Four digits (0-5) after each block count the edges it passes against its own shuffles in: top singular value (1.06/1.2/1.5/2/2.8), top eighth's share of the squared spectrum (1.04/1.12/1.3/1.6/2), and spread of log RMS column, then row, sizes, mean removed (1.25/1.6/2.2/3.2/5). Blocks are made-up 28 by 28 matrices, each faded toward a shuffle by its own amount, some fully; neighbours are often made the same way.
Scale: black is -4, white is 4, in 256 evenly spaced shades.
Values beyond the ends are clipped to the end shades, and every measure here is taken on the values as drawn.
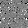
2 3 1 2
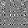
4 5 2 2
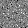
0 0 0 0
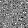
1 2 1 0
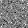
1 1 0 0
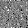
2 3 1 1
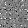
2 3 0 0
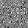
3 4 1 1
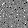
0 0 0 0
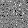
2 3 0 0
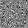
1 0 0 0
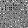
3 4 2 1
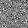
0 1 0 0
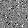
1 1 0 1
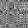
3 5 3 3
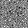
0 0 0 0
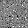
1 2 0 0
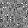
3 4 1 1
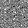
2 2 0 0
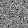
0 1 0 0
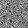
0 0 0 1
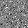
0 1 0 0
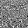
1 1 0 2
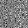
1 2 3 0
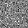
0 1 2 0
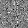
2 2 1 0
